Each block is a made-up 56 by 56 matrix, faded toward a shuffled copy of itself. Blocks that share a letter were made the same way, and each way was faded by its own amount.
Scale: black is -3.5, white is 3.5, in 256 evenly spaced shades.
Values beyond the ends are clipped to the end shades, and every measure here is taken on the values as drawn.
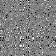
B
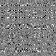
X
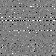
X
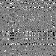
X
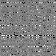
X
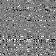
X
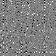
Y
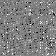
Y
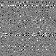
X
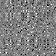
B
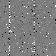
Y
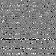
X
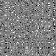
B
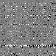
X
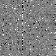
B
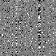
B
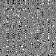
B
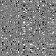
Y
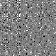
B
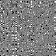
B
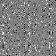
Y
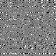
X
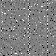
Y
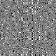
B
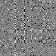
B
